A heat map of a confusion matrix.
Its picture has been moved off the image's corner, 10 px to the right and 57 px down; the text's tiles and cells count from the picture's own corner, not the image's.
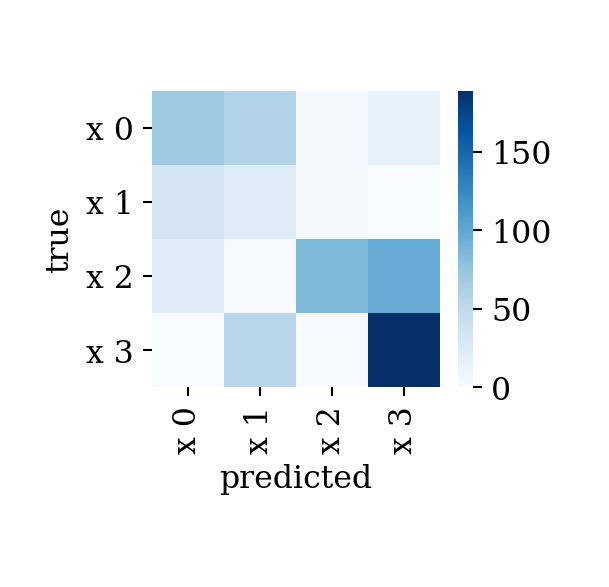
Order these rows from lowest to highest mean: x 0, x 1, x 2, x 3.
x 1, x 0, x 2, x 3
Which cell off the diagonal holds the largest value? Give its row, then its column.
x 2, x 3
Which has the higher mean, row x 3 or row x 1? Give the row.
x 3
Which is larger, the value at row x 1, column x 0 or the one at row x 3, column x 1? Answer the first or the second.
the second
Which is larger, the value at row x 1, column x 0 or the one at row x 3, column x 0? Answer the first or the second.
the first
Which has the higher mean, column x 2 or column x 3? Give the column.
x 3
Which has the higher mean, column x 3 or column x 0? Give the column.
x 3
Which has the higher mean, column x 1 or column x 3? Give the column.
x 3
